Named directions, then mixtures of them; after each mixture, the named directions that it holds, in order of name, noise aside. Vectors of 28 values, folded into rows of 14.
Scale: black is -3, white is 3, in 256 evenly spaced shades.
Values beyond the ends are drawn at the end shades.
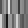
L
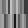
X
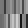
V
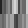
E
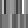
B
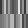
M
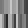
L, X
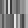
L, X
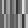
B, V, X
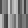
E, L, X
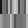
E, L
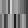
X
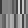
B, M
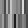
B, X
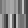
B, L, X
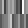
B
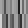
L, M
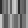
E, L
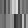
E, M, X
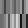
V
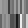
L, V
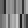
V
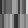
E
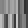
L, X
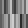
B, M, V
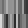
L, X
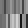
V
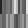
E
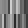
X
